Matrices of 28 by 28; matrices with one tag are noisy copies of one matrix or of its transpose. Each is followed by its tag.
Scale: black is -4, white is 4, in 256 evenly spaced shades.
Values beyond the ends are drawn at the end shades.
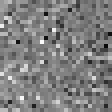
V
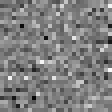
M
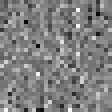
M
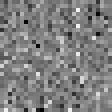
M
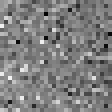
V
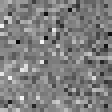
V
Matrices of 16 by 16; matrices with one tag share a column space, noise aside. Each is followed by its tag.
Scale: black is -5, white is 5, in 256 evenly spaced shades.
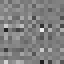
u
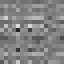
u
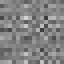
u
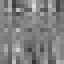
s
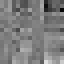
s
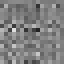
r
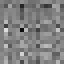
r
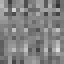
s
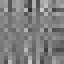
s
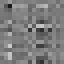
r
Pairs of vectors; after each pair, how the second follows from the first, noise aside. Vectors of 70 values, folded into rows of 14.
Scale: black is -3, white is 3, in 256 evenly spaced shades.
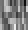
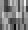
negated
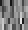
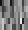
copied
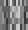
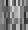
copied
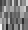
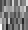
copied
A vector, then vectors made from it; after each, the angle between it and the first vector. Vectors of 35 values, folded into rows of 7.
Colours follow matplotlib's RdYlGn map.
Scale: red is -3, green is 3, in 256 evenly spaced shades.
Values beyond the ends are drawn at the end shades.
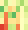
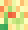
nearly opposite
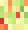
partly aligned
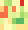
orthogonal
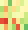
partly aligned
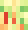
partly aligned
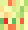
orthogonal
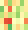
partly aligned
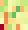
nearly parallel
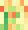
nearly opposite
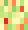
partly aligned
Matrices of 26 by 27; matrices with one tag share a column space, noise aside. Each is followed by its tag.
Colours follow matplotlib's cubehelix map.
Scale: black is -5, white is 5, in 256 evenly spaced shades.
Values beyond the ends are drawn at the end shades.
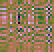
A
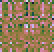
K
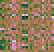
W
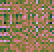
A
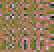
W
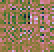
A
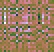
A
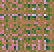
W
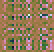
W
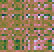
W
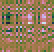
A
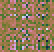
W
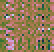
W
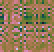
A
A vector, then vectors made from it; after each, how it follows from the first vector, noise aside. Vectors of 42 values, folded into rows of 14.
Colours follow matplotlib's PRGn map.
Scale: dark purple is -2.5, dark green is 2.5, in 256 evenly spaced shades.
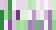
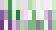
sign-scrambled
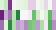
negated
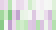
shrunk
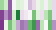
negated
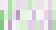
shrunk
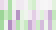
shrunk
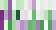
negated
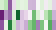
negated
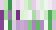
sign-scrambled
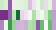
negated
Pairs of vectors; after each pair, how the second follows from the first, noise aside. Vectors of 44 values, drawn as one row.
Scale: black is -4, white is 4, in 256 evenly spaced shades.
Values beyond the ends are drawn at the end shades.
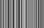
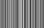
reversed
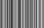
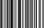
scaled up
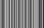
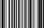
scaled up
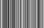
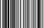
scaled up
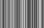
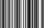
scaled up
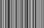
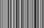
reversed
